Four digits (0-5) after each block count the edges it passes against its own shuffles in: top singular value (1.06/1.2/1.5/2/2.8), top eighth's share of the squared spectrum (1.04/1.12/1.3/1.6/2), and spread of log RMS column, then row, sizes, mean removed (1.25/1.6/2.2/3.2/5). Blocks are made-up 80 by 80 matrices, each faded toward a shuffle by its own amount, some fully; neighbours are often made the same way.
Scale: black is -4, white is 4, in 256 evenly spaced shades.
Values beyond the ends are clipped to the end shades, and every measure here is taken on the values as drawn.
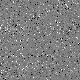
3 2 0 0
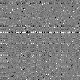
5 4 1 2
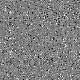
3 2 0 1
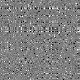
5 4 2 2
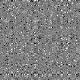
4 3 2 2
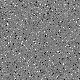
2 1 0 0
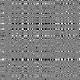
5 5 3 4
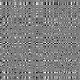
5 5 3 4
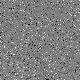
2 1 0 0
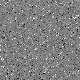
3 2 0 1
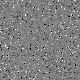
2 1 0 0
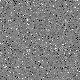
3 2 0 0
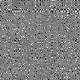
4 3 1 2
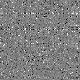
4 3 1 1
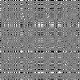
5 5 3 4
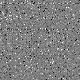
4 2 0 1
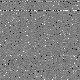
4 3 0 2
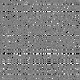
5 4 2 3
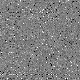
3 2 0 1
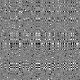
5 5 3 3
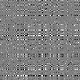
5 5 3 4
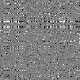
5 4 2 3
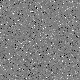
0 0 0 0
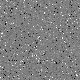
0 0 0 0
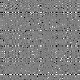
5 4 2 3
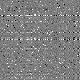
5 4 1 2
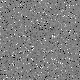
0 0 0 0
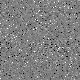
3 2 0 0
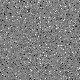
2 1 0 0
